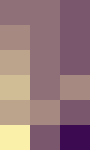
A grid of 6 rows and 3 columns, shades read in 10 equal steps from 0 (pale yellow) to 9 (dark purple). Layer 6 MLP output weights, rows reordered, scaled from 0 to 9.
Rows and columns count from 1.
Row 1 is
5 5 6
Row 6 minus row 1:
-5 1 3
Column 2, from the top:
5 5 5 5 4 6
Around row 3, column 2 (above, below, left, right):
5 5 3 6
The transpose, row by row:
5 4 3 2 3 0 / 5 5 5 5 4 6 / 6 6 6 4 6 9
